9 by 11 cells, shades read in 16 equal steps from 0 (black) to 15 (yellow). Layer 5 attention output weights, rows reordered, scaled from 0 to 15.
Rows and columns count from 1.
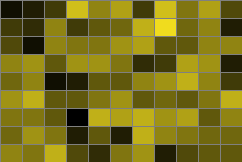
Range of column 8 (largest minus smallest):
13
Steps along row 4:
up down up same down down up up down down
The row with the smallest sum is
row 9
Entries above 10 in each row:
4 2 1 1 1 2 4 1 1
